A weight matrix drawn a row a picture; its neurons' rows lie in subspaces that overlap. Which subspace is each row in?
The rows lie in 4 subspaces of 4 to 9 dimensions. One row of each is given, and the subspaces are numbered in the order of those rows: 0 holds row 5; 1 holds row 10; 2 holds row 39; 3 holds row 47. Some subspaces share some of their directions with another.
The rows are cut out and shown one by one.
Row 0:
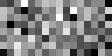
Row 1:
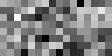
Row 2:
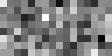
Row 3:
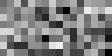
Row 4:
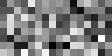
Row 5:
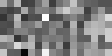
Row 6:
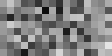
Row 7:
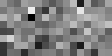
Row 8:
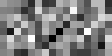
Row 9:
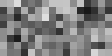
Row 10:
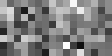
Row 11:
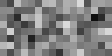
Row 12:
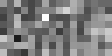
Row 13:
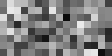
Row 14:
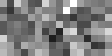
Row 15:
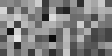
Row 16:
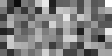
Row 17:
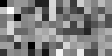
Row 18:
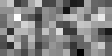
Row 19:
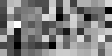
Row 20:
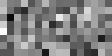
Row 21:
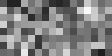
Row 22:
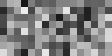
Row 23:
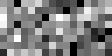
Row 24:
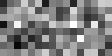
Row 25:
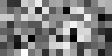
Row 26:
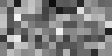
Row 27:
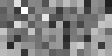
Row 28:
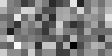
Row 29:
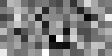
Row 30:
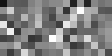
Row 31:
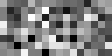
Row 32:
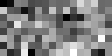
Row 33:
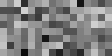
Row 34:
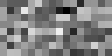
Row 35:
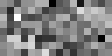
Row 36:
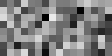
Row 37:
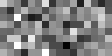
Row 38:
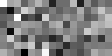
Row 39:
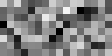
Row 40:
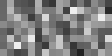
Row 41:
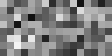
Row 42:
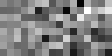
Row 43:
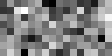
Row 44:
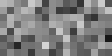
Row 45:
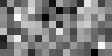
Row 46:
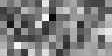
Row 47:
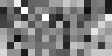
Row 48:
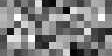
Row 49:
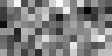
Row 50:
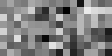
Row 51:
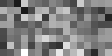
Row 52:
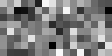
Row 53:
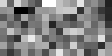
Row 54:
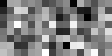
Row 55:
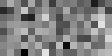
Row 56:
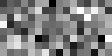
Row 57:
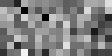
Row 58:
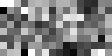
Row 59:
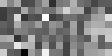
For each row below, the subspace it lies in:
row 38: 2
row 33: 3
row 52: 1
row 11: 2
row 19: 1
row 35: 2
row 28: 1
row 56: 2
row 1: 3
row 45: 0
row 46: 2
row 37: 1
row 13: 3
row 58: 0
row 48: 2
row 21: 0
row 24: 1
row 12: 0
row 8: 2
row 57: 3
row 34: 3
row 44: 2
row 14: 2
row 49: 0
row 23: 0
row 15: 2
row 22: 1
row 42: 3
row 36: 2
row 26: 3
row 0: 1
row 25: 1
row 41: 1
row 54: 1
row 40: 2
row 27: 3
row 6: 1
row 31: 1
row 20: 1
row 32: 0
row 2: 0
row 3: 3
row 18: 2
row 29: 1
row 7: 1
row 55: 1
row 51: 3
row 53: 1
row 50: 3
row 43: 1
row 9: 0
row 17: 1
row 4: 1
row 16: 3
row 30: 2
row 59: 0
